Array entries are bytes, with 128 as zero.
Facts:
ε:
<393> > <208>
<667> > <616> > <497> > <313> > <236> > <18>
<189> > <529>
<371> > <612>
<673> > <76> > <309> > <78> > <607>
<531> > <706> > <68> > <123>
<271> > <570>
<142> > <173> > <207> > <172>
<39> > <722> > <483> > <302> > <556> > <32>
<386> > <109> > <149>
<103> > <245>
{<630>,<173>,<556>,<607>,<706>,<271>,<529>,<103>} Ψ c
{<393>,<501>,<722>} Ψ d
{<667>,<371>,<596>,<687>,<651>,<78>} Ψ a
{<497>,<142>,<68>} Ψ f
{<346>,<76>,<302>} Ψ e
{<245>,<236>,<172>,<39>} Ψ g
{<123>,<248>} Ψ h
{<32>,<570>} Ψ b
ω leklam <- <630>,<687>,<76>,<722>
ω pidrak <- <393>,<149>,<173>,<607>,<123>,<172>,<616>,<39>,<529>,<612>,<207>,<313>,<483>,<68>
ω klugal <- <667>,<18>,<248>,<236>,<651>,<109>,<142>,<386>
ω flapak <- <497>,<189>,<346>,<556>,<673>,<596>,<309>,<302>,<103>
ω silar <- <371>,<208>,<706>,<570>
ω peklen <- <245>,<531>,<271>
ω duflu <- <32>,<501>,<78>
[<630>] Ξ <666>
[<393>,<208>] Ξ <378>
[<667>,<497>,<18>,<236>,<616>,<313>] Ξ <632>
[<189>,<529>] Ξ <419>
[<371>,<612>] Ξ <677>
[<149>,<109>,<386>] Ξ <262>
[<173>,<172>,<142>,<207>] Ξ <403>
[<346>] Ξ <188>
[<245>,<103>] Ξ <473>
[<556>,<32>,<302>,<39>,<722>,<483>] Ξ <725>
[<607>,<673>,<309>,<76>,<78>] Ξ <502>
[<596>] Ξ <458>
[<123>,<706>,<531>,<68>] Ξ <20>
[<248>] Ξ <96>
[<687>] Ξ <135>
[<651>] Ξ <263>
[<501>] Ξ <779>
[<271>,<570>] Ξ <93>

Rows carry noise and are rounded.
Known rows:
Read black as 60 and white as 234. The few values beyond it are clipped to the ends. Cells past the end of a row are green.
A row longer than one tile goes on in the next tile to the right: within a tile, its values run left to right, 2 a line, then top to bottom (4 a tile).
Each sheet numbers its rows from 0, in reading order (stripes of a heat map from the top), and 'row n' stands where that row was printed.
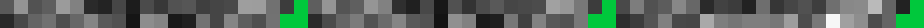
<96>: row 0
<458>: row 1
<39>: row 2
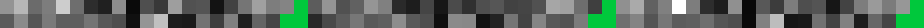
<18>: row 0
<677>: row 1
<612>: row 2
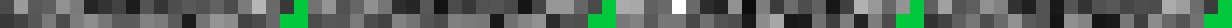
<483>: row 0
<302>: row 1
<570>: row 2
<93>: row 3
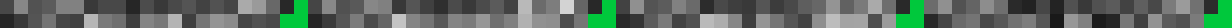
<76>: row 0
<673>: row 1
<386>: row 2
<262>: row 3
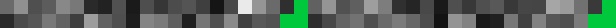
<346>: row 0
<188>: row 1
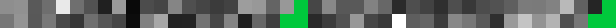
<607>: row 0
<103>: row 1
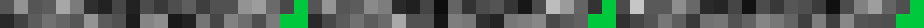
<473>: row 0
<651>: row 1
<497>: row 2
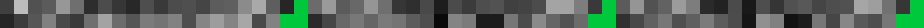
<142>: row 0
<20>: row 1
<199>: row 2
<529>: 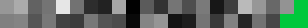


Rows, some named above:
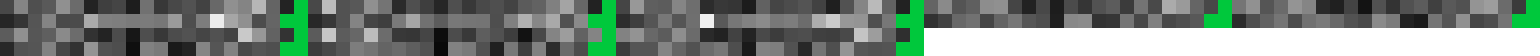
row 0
<39>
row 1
<142>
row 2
<667>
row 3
<502>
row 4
<725>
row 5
<630>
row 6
<68>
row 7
<501>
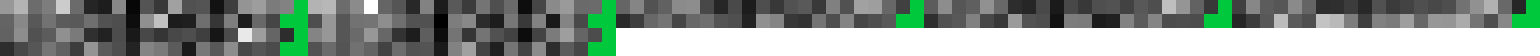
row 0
<18>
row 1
<123>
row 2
<502>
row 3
<630>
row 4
<393>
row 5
<346>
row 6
<236>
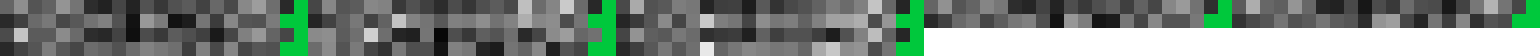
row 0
<262>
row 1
<673>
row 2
<189>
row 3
<262>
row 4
<313>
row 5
<497>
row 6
<556>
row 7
<667>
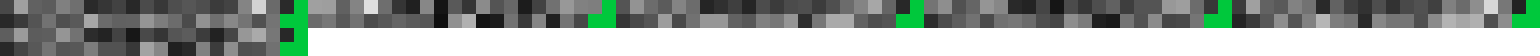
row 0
<616>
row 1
<149>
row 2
<722>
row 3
<725>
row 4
<531>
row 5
<632>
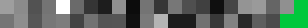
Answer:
<245>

